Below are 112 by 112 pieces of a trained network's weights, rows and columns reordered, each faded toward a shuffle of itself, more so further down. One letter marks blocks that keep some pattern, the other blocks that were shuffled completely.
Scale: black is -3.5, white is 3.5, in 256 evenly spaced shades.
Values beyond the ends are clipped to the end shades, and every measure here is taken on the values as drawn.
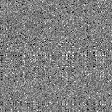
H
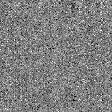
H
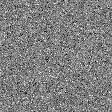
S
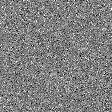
S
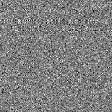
H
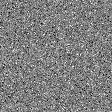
S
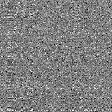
H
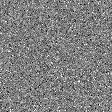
S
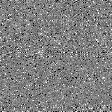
H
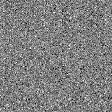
H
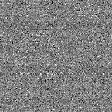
H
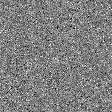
S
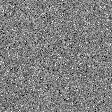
S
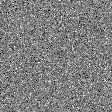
S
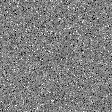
S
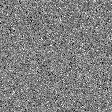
S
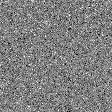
S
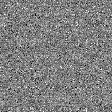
H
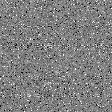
H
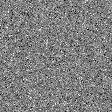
S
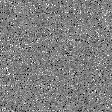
H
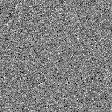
H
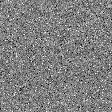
S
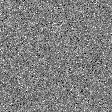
S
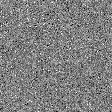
H
